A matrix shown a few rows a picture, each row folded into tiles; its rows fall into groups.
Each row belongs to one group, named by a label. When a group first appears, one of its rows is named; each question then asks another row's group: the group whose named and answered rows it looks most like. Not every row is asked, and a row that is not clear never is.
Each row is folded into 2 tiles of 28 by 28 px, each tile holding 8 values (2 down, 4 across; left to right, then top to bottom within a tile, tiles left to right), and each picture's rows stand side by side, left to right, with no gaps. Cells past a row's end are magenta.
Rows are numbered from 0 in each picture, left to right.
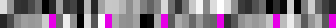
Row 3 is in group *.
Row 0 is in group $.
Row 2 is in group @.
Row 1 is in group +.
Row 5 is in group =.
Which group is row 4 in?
$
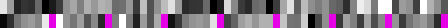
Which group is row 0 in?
$
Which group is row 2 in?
+
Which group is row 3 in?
$
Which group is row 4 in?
$
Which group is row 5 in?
@
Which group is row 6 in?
*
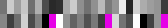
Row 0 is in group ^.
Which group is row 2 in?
@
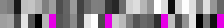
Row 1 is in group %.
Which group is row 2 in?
*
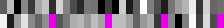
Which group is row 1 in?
$
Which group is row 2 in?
=
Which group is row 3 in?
^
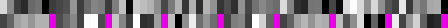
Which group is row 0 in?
$
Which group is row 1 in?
%
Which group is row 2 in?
@
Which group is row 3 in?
^
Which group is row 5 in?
$
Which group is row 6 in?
^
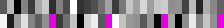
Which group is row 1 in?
%
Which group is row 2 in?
*
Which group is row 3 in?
^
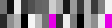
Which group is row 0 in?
%
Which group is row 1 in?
+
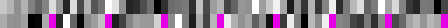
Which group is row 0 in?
@
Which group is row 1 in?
+
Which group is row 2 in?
$
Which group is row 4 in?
*
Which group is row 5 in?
+
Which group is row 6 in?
*
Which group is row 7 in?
$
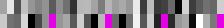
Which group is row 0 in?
@
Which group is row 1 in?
@
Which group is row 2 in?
^
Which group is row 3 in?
%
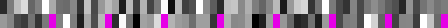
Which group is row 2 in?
+
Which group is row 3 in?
=
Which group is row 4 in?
@
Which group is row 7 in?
%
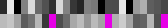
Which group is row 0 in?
=
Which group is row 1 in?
$
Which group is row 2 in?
=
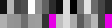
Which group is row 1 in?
=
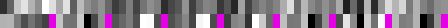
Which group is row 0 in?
*
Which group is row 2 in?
%
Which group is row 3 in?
%
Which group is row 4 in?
%
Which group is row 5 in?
@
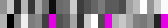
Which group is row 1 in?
%
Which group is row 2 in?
*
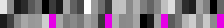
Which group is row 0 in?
$
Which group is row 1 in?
=
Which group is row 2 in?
@
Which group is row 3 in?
$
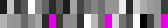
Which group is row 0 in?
=
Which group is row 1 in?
%
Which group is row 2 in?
@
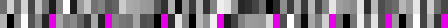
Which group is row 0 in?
^
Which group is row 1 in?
=
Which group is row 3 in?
+
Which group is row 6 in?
^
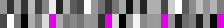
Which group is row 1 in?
=
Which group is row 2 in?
^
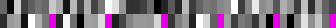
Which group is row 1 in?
+
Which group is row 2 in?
$
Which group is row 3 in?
%
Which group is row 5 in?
^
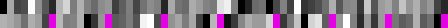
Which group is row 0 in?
=
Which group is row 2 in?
%
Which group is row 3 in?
@
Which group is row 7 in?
^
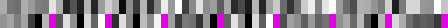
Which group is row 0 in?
@
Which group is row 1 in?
+
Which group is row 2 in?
+
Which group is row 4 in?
+
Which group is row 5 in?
*
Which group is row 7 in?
*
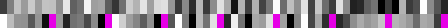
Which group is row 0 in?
*
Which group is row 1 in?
=
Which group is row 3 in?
+
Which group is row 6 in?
$
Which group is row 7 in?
=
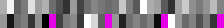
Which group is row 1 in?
%
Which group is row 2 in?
=
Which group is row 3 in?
*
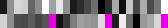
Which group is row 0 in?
*
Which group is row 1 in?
$
